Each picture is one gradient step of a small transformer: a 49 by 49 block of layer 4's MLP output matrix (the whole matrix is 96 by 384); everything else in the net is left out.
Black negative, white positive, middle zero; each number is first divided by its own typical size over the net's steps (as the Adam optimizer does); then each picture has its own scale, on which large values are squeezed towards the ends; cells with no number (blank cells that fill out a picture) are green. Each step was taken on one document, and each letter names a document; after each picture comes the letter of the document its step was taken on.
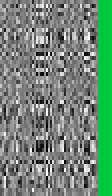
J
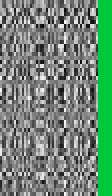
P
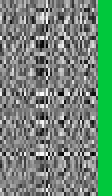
J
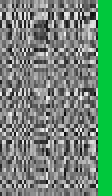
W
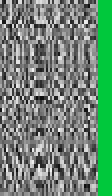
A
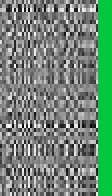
P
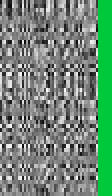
P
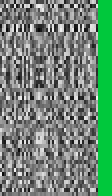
P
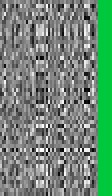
J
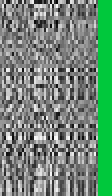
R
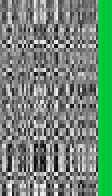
R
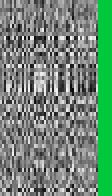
R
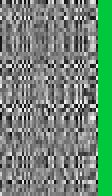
W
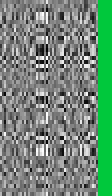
J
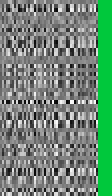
R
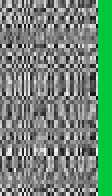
P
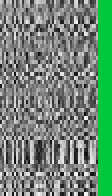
A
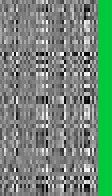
J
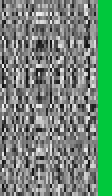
A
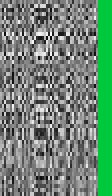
R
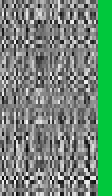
A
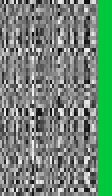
A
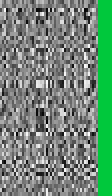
J
